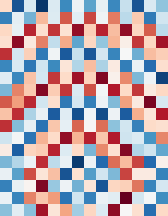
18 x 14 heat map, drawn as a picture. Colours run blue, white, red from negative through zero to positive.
Rings: centred on the bottom middle. Odd rows or columns: none. Slope: none.
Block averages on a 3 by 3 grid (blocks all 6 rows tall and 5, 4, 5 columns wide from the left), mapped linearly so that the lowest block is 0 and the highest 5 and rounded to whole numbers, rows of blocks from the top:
2 3 3 / 4 5 4 / 4 0 4
